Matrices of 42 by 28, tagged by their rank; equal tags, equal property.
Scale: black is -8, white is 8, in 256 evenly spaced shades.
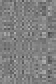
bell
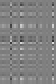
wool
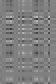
wool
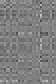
bell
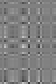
wool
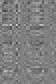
bell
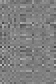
bell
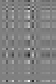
wool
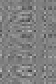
bell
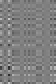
wool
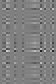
wool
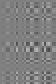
wool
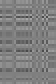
wool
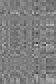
bell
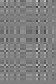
wool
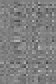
bell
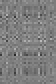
bell
